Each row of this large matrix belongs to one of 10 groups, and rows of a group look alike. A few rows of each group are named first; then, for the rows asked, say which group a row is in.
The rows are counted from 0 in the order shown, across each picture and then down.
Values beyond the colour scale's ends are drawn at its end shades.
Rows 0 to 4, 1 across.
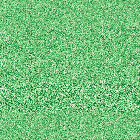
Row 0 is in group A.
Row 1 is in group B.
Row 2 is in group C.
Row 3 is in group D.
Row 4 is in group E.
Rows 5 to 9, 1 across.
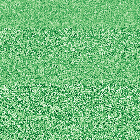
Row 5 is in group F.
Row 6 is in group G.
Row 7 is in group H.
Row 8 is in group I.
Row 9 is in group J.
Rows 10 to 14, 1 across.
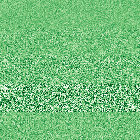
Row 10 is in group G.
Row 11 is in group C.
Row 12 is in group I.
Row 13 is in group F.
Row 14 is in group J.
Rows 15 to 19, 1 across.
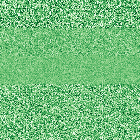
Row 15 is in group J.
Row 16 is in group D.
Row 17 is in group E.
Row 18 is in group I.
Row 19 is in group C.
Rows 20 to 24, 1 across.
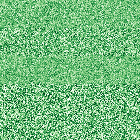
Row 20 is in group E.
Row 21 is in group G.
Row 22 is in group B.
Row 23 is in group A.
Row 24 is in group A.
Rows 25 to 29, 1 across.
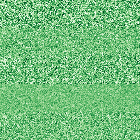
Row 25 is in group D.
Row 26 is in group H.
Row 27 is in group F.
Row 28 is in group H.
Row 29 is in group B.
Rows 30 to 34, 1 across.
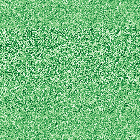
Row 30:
F
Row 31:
B
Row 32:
A
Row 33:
G
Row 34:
F
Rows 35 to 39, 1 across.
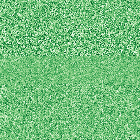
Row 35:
E
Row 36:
A
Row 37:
G
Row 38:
D
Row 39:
F
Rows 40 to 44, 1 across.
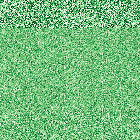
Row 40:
G
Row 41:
H
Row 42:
A
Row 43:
F
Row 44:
I
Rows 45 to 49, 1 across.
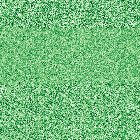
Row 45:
E
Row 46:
J
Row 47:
H
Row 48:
D
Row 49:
J
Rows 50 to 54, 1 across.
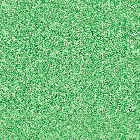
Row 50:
I
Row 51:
I
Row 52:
E
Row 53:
F
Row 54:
A
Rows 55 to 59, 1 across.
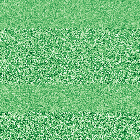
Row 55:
G
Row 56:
D
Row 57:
B
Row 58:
I
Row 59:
J
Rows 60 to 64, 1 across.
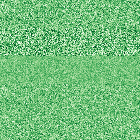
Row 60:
D
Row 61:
E
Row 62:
C
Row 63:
D
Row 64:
I
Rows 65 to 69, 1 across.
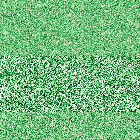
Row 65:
A
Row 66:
I
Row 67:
G
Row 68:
D
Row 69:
E
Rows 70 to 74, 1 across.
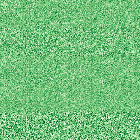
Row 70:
F
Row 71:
G
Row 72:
G
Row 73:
G
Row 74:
A
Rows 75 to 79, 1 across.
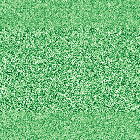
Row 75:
J
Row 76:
J
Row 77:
A
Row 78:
D
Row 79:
A
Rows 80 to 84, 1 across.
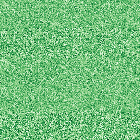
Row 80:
I
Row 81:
C
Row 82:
D
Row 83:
C
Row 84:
E
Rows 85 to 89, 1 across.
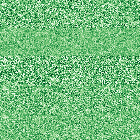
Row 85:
H
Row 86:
J
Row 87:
F
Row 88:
I
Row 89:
I
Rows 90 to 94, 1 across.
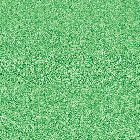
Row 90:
H
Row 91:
E
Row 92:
J
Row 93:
C
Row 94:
D
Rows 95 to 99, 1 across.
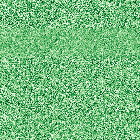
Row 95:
B
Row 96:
F
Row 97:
I
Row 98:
D
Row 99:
F
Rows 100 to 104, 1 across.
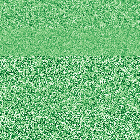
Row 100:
C
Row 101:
A
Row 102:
C
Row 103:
A
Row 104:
D
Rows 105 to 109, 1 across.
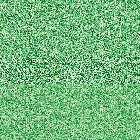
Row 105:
C
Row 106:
I
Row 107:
B
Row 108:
C
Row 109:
J
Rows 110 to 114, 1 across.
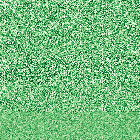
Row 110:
F
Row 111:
A
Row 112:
B
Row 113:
E
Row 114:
H
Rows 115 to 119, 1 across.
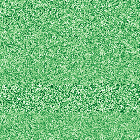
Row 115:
A
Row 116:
C
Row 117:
G
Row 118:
A
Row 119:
C
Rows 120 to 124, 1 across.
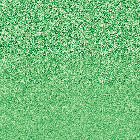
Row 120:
H
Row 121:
J
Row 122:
G
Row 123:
F
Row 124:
D
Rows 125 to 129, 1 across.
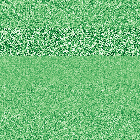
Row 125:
J
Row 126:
G
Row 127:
I
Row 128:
A
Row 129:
G
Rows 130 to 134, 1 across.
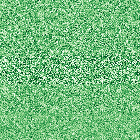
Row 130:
H
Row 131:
F
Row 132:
I
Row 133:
I
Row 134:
C
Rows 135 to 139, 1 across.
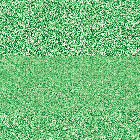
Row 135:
E
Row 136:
E
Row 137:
J
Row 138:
H
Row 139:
C
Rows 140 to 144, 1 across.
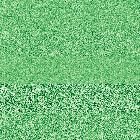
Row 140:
A
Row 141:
I
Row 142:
B
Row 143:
D
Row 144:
E
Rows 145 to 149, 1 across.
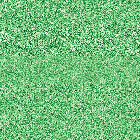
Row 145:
G
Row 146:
D
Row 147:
C
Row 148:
J
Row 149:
B
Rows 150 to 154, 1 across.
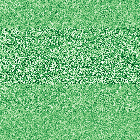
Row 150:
F
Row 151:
A
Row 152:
E
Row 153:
F
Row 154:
G
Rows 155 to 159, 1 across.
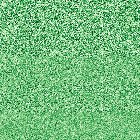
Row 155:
H
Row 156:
I
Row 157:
A
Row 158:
H
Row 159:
G
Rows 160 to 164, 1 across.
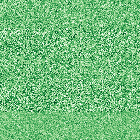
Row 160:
G
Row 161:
G
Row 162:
J
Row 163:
B
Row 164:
I
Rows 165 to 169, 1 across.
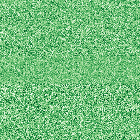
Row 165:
B
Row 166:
D
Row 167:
J
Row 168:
F
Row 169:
G
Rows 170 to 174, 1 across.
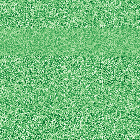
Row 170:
C
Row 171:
G
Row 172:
G
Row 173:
D
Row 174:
E
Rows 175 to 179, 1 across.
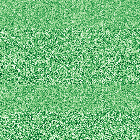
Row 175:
E
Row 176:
D
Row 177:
J
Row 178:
E
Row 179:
I
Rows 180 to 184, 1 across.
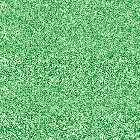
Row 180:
D
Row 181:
G
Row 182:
F
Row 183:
I
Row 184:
C
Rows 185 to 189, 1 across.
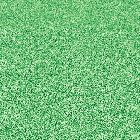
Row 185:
C
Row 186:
F
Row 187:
D
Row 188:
A
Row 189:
G
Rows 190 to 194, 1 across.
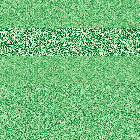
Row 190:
J
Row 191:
C
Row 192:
D
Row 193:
D
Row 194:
G
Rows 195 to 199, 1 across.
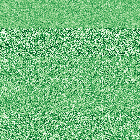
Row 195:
I
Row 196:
D
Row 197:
F
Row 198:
G
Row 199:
I
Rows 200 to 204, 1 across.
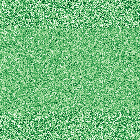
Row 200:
H
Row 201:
F
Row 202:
G
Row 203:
H
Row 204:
J
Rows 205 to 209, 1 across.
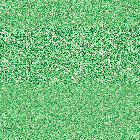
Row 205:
E
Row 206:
J
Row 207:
I
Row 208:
H
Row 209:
A
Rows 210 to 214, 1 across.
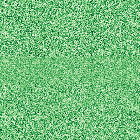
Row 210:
A
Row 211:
I
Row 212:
I
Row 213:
A
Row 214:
J
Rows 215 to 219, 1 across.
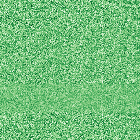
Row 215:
B
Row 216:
E
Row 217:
E
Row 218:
C
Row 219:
B
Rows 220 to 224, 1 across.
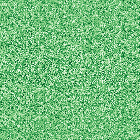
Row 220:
C
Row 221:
C
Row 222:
E
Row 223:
J
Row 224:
J
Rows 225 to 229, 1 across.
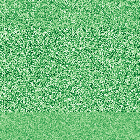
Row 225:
B
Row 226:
G
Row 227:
B
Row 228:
A
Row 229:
D
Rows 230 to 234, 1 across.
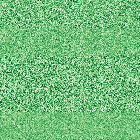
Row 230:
H
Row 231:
E
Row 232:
A
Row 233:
J
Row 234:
J
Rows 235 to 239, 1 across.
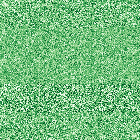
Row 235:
I
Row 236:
E
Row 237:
G
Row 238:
G
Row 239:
C
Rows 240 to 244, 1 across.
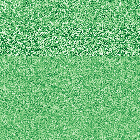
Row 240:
F
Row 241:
H
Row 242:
B
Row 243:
I
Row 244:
C
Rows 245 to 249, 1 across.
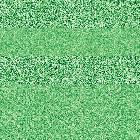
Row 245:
B
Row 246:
C
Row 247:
F
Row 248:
J
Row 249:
J
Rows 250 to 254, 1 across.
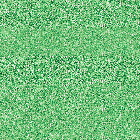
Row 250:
B
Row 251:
I
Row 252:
J
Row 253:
E
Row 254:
F
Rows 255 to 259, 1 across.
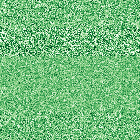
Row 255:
A
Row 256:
D
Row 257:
H
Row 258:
C
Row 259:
J
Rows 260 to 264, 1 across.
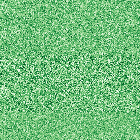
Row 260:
D
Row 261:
G
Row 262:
J
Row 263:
D
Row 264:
A
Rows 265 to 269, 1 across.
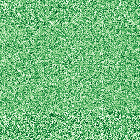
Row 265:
F
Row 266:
B
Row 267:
H
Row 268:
E
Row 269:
B
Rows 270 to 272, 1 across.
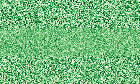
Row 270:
H
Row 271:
G
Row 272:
A
